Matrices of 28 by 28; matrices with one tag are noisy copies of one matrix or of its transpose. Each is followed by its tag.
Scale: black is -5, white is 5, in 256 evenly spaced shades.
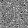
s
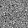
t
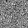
t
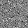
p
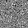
t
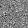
t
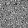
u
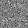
p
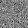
s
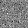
s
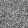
u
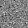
t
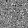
t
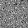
u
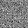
s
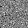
t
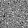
u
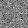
s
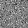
u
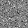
p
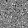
t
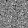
t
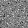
u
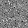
p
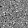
t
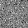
u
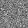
p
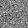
t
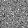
u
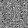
s
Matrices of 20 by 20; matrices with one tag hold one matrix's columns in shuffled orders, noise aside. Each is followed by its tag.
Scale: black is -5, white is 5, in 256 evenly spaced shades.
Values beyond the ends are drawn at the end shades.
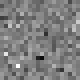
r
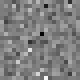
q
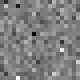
q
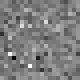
r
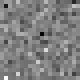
q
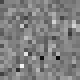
r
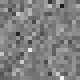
q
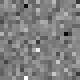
q
